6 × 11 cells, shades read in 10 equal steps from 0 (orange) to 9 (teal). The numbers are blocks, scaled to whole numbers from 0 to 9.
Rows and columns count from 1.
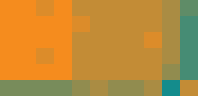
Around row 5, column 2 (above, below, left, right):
0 5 0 0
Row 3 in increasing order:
0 0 0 0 1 2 2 2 2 3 7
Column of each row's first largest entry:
11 11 11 11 11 10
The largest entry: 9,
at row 6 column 10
